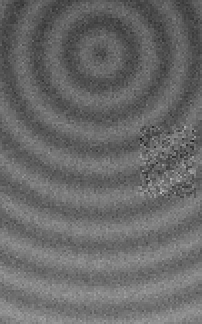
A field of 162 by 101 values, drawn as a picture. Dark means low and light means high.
The values follow a bell shape. The middle right is the roughest part. The field climbs toward the bottom. Rings spread out from the top middle. An odd patch, rougher than its surroundings, sits in the middle right. No row or column stands out.
